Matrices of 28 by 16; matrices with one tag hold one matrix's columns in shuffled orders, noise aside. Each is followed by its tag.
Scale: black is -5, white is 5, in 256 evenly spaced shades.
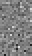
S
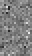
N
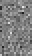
N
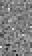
S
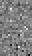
S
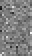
N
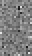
N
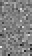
S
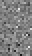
S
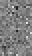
N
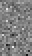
S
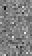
N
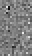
N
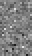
S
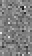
N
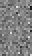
N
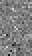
S
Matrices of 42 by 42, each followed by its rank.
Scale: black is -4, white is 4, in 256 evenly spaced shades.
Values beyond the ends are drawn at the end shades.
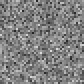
full rank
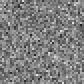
full rank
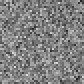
full rank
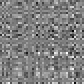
three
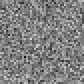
full rank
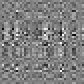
three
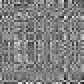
three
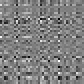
three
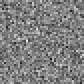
full rank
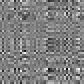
three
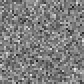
full rank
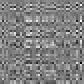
three
